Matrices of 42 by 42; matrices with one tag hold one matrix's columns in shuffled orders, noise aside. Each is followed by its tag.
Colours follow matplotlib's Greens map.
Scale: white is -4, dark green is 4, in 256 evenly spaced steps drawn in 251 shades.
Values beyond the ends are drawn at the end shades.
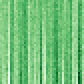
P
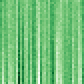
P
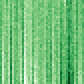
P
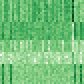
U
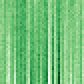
P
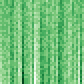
P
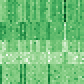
U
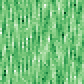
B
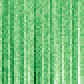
P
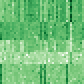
U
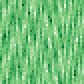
B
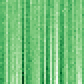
P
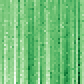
P
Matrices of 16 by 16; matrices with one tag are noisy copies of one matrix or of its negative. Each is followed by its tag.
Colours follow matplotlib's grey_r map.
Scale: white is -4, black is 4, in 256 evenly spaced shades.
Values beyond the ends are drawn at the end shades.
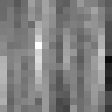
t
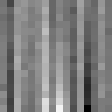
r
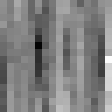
t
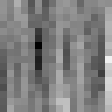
t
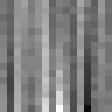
r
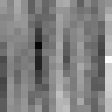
t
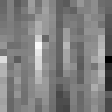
t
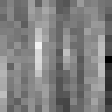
t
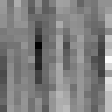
t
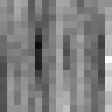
t
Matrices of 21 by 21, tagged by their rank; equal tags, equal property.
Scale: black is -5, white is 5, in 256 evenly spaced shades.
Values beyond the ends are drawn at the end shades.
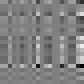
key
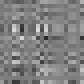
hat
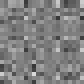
hat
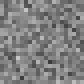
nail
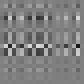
key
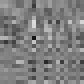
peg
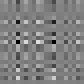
key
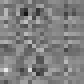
peg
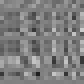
hat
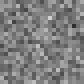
nail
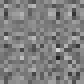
peg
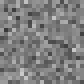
nail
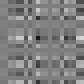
key
